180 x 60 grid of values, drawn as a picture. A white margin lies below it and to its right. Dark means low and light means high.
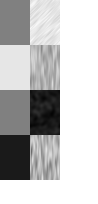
The table splits into 4 rows of 2 panels. Panel 1,1: middling, flat. Panel 1,2: very high, slanting up to the right, faint in contrast. Panel 2,1: very high, flat. Panel 2,2: high, streaked downward. Panel 3,1: middling, flat. Panel 3,2: very low, blotchy, faint in contrast. Panel 4,1: very low, flat. Panel 4,2: high, streaked downward.
